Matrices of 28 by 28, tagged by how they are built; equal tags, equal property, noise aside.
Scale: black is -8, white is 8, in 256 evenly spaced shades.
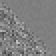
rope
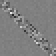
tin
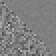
rope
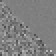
rope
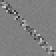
tin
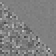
rope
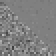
rope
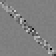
tin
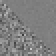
rope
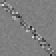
tin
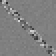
tin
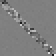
tin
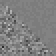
rope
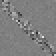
tin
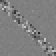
tin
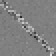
tin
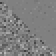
rope
